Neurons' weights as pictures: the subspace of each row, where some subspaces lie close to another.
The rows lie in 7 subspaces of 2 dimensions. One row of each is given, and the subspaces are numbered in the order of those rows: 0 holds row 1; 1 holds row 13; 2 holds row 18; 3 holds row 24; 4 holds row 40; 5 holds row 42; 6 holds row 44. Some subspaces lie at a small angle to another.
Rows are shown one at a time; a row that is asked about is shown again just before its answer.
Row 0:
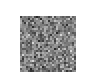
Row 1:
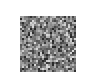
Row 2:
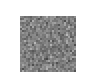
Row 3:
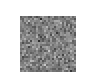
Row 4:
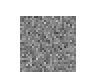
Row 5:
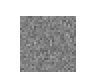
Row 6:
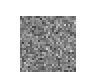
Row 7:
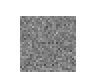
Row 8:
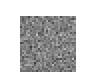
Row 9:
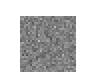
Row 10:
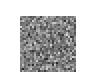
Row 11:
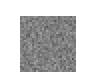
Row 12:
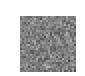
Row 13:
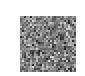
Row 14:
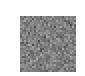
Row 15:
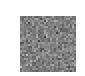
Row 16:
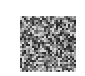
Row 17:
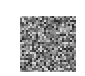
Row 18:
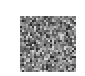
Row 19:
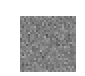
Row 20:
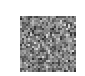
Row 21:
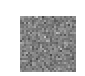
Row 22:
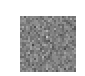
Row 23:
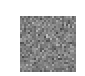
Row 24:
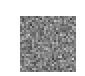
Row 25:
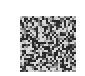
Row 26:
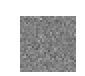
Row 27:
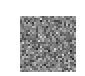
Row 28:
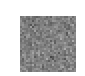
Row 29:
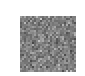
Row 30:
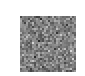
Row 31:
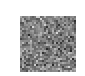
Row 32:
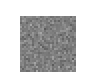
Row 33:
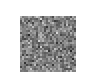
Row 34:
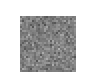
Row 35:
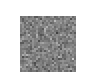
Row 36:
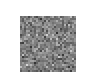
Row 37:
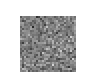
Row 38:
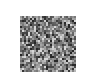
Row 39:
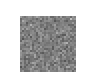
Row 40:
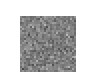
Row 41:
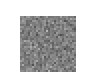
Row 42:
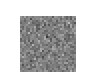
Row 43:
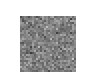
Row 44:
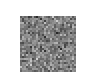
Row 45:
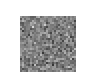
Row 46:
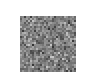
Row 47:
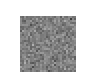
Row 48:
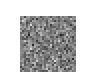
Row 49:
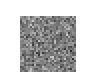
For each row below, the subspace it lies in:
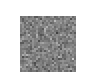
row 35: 3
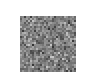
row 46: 1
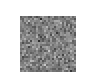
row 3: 2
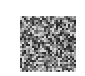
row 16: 0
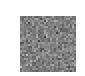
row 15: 3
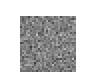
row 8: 5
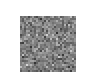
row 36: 5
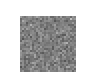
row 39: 6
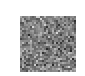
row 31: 0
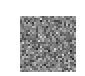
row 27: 2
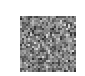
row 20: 0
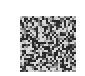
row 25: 2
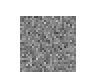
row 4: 6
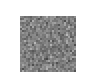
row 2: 4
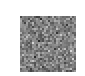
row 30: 1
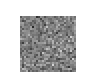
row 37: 0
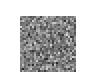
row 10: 4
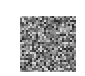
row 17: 6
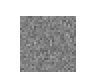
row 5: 4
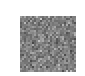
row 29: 1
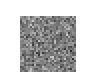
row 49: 1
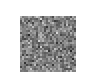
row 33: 2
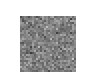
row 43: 6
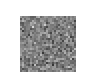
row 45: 0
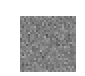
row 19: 5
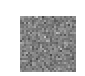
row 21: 6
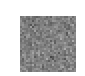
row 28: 1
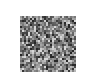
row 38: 2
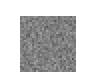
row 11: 3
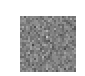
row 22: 5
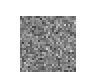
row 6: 0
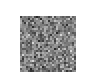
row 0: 1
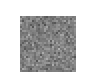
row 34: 4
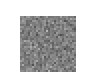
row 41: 5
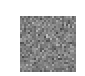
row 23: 5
